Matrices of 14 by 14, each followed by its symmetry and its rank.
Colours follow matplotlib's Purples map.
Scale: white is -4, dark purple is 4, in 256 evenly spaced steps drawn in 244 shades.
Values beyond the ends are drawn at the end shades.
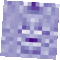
neither, rank two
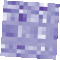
neither, rank two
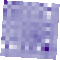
symmetric, rank two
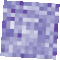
neither, rank three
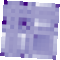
symmetric, rank two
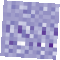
neither, rank two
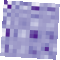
symmetric, rank two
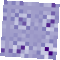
symmetric, rank two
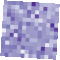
antisymmetric, full rank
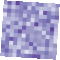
antisymmetric, full rank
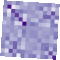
symmetric, rank three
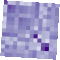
symmetric, rank three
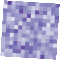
antisymmetric, full rank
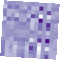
neither, rank two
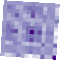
symmetric, rank two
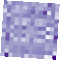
neither, rank three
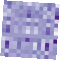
neither, rank two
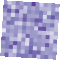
antisymmetric, full rank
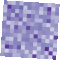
symmetric, rank three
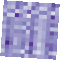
neither, rank three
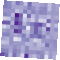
neither, rank three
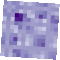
symmetric, rank two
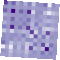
symmetric, rank three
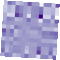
neither, rank two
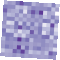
neither, rank three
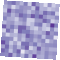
antisymmetric, full rank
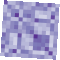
symmetric, rank three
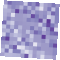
antisymmetric, full rank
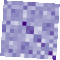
symmetric, rank three
